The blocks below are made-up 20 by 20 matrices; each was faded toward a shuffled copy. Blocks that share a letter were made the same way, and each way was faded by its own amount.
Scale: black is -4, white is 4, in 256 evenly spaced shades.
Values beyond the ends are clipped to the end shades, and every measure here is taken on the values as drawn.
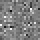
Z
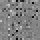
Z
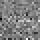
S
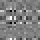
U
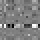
U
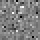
Z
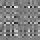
U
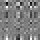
U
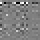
U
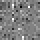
Z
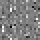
Z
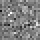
S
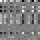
U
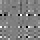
U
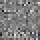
S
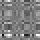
U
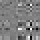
U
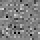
Z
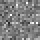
S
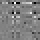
U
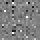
Z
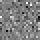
Z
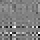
U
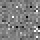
Z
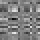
U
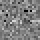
S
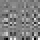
U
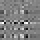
U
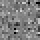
Z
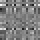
U
